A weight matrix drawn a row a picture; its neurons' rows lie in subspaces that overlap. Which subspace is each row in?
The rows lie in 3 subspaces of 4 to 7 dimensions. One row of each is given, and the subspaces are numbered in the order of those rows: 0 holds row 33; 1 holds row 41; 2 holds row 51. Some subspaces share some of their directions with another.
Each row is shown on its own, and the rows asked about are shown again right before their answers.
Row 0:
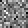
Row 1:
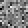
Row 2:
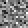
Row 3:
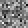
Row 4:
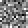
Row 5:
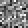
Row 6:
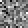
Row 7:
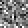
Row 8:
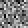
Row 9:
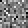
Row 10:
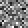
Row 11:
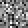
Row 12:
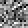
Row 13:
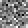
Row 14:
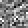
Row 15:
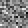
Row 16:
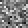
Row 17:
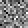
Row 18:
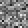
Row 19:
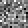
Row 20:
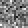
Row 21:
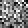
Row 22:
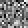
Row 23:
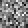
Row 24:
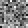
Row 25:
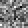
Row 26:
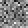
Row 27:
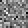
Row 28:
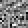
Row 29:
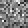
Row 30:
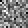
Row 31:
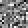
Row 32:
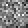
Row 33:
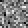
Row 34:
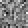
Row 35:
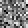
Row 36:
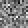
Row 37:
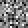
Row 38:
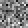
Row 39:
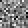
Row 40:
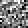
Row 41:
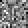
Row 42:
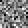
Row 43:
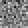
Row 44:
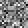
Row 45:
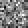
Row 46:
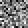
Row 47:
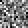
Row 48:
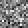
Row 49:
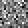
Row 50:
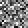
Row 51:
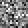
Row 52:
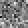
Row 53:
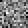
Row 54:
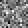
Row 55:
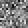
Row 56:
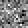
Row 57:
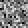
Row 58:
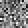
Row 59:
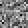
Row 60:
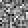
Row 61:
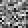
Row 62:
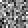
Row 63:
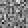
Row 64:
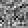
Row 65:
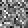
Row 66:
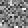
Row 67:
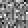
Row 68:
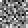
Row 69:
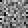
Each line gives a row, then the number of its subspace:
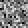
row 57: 1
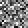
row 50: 1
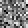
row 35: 1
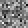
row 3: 0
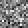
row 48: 0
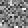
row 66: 1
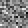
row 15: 0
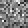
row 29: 0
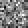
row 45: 1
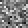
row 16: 1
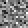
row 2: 0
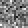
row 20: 2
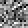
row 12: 2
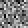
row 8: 1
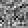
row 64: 2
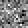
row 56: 0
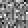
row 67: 0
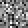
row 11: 2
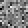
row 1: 1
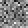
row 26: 2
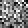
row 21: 0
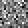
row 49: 0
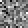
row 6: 1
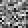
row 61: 2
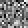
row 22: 0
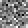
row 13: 2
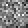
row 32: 2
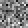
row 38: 2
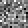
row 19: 2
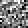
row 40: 1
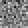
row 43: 1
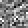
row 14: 2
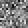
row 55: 1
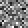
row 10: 1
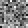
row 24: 1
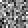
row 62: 0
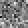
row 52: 0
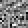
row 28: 0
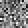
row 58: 1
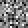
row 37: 2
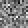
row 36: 0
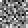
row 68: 2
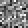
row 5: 2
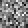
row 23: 2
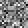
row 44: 1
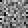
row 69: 0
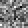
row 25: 2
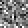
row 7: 1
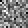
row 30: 1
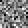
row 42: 1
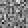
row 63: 1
